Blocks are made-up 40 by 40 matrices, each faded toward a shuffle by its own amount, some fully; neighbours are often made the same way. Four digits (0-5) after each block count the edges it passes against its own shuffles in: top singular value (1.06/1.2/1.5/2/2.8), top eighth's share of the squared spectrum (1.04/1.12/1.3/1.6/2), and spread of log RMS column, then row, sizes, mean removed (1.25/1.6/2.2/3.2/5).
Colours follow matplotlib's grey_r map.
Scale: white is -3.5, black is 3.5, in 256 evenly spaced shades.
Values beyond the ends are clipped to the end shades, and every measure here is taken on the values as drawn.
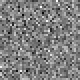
0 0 0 0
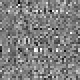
3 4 2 2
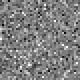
0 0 1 0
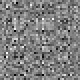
4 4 2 2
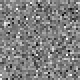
2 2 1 0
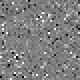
1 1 0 0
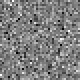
1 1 0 0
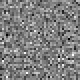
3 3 1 0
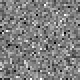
1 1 0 0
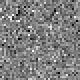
0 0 0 0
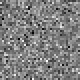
0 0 0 0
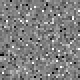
0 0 0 0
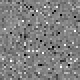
0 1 0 0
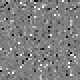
2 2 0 0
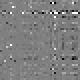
4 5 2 2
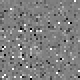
3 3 1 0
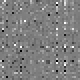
3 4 2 2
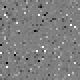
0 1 0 0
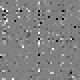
3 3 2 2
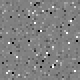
0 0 0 0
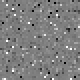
2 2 0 0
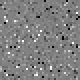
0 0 0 0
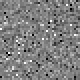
0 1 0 0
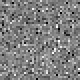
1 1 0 0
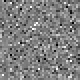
0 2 1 0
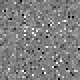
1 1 0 0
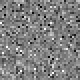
2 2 1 0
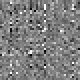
3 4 2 1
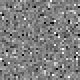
1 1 0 0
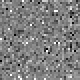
2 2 1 0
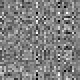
4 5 3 2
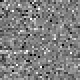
2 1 0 0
